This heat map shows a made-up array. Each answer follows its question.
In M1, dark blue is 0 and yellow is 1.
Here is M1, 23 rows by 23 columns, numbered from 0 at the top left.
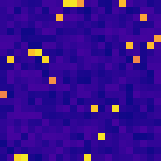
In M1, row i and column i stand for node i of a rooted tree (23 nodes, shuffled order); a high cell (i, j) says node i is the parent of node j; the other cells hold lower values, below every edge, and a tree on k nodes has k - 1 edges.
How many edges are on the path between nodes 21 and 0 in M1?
8
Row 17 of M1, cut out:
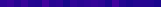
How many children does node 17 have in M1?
0
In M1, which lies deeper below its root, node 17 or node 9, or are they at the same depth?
the same depth
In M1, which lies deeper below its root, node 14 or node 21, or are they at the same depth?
the same depth
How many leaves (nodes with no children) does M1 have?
12
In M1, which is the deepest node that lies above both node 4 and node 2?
7
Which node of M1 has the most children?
0
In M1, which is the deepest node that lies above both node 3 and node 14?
22
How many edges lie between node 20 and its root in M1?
8
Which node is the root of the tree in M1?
15
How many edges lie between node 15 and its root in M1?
0
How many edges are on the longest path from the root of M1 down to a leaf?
10
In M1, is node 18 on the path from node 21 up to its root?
no
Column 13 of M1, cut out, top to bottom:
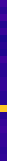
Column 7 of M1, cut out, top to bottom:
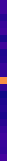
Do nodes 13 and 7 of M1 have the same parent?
no
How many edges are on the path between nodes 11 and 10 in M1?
2
